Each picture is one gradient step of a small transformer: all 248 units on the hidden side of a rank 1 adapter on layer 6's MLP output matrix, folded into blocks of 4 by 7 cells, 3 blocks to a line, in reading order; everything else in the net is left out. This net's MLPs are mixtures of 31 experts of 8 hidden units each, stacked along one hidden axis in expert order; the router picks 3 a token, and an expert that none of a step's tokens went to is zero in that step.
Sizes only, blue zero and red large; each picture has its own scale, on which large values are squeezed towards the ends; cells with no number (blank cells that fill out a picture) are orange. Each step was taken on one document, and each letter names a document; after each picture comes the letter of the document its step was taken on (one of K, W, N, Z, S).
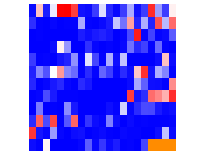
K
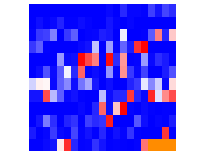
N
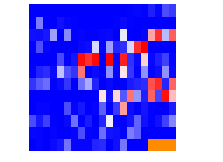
N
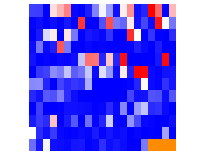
K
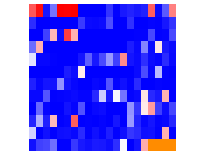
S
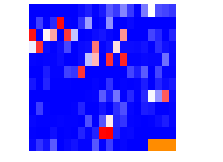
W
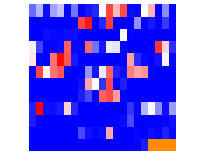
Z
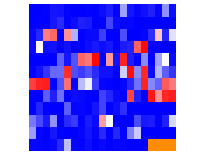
N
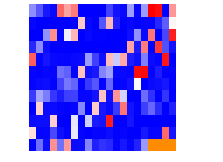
S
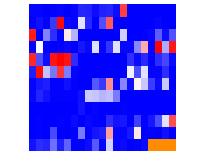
W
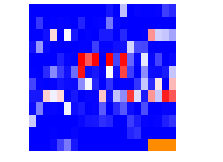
N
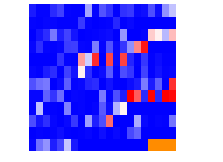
N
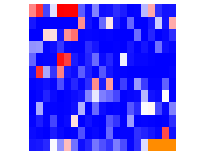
S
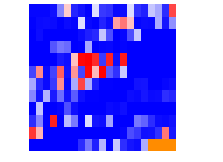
K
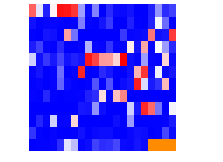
S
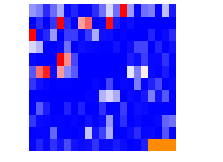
W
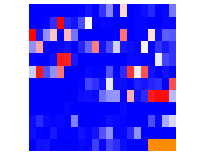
W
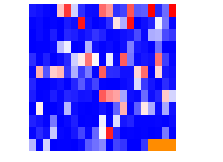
K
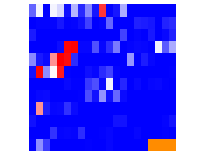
Z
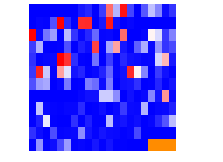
W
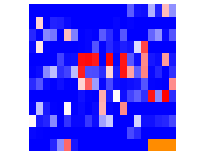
N
